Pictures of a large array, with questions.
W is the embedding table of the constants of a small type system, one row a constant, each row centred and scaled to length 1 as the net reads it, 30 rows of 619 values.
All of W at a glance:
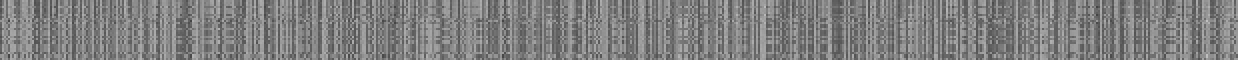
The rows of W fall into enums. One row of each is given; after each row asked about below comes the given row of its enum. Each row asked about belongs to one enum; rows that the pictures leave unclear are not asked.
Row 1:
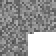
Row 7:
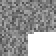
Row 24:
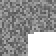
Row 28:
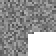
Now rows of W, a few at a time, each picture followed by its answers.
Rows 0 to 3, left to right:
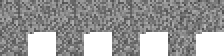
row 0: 1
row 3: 7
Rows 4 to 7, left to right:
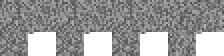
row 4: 1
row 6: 1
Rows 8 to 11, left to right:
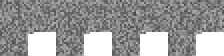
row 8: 1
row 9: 24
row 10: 28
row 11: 7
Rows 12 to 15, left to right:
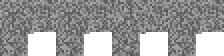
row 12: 24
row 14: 1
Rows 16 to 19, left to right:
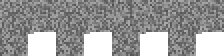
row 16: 24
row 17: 24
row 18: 1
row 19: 24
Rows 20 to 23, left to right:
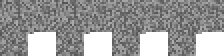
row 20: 1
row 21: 1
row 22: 24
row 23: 24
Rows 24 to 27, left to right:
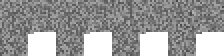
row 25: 24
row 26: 1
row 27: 28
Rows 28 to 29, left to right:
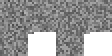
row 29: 24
